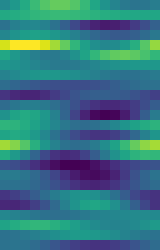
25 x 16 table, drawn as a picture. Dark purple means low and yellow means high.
Streaks run across, left to right. The ninth with the lowest average is the centre. The top left is the ninth with the highest average.
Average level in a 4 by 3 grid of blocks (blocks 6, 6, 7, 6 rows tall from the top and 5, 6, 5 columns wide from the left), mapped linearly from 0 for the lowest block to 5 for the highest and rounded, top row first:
543
211
303
232
